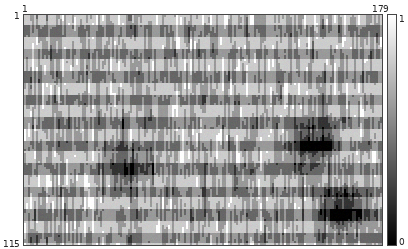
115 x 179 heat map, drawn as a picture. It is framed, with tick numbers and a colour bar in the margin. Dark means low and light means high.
Stripes: horizontal, repeating 10 times. Dips: three. Ninth with the lowest average: bottom right.
